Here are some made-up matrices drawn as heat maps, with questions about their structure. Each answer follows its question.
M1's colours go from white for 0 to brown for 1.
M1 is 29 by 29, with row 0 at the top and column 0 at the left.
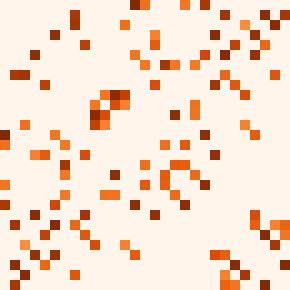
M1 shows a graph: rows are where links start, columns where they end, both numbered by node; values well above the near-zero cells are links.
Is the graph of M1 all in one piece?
yes
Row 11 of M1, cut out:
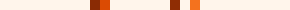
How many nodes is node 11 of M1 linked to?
4
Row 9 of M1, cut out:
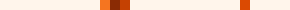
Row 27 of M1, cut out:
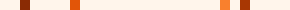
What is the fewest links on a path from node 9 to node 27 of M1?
2
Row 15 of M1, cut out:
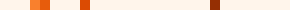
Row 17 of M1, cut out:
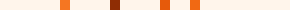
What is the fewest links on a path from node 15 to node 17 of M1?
6
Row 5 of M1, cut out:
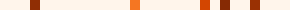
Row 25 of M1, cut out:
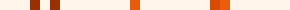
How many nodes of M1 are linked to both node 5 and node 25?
3
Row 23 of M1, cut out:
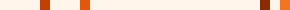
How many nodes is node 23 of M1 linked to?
4
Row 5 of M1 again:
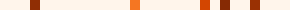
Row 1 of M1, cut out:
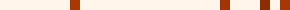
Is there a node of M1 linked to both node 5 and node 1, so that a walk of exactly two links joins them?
yes
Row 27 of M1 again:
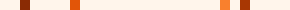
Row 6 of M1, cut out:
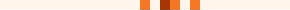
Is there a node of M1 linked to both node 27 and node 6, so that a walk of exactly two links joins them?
no
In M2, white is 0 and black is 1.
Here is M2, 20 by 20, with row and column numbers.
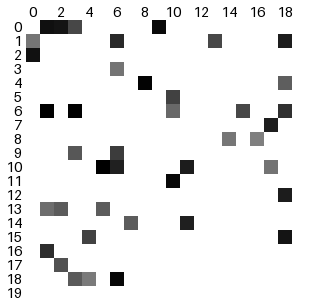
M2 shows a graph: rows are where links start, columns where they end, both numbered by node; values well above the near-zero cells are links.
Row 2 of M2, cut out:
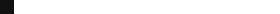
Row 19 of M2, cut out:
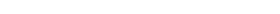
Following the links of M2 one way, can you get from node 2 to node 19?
no
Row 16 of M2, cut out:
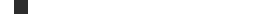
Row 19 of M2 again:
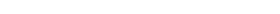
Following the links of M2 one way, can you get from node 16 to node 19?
no
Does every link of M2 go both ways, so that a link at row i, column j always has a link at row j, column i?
no
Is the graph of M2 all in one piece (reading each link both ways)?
no
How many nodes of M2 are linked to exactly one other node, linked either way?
1
